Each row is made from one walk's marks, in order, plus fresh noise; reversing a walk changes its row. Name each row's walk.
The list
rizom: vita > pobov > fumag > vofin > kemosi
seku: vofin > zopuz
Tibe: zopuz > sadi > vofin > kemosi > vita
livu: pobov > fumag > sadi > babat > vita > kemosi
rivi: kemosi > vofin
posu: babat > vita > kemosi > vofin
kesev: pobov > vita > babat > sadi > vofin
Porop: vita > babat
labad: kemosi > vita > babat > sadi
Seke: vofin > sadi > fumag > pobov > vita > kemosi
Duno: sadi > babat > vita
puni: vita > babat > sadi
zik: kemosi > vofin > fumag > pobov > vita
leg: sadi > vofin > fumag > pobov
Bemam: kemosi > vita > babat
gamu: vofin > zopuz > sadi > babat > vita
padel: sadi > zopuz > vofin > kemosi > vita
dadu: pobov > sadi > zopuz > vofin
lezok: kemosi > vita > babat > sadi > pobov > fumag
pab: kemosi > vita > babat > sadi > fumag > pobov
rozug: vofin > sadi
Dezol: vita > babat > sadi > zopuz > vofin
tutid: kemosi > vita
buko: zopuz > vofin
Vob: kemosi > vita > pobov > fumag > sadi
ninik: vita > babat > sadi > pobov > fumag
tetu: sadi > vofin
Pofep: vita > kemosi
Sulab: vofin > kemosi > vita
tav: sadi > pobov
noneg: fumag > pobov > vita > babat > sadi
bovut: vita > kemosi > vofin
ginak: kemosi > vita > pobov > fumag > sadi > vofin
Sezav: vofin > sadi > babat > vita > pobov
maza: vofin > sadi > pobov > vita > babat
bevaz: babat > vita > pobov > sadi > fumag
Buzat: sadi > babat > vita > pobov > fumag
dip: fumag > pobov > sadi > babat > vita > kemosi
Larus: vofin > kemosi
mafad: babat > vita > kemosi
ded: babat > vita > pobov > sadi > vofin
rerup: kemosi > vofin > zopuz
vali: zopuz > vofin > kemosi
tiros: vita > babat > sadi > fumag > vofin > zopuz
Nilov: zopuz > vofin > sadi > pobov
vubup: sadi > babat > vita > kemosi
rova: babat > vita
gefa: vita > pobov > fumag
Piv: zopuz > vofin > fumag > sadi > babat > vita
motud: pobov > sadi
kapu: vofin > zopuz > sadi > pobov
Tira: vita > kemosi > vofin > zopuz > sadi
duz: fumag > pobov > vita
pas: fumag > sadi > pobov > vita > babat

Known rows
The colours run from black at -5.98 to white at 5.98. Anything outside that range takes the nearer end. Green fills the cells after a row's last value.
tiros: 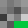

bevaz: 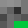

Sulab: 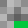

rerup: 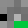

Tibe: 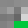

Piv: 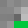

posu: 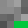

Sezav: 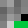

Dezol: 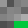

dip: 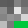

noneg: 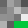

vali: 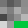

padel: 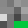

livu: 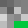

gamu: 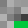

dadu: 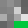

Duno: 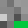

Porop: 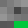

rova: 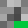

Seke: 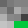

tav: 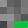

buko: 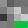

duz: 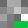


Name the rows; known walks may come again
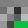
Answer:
Tira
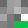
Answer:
duz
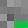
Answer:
zik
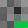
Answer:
gefa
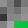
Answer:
Nilov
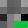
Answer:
lezok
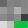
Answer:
Larus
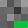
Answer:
ninik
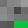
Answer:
Porop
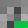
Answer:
puni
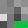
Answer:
padel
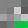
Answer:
kesev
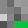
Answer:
Duno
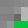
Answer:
Piv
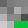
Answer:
Seke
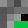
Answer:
pab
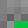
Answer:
tutid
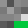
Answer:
bovut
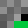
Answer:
Bemam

